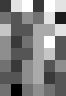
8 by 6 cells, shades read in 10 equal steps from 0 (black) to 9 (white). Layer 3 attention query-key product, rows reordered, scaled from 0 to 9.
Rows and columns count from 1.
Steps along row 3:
down same up same up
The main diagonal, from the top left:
2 3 3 6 7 5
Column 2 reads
8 3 3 2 3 2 3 0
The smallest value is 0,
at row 8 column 2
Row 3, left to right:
7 3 3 6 6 8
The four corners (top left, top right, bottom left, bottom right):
2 8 4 3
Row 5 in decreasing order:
7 6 5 3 3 3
